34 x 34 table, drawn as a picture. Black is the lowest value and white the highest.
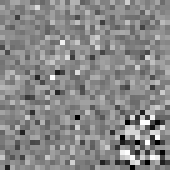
Roughest part: bottom right. Odd patch: rougher, in the bottom right. Histogram: heavy tails on both sides. Mirror symmetry: none. Slope: none.
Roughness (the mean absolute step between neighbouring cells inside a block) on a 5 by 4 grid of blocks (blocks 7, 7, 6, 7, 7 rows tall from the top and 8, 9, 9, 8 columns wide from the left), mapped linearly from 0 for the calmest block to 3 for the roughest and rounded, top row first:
0000
0100
0100
1012
0013
